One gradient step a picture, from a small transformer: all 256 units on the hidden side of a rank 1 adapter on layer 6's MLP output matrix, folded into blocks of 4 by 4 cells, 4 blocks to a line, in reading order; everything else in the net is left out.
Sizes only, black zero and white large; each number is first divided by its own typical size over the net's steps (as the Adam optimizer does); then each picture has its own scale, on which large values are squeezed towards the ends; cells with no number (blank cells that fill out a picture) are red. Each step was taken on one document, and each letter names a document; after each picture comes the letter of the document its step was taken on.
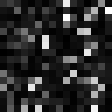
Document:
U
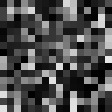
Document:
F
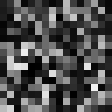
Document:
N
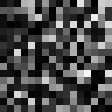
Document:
F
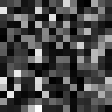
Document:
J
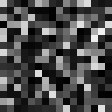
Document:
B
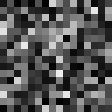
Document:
B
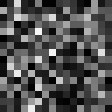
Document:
N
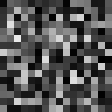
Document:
B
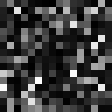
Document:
U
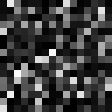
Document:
N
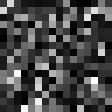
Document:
N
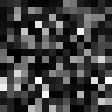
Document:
J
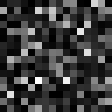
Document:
J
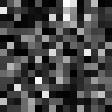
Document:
N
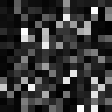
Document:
U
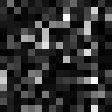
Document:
U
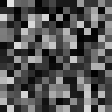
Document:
B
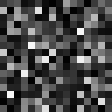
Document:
J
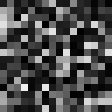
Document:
B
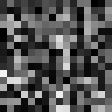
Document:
B
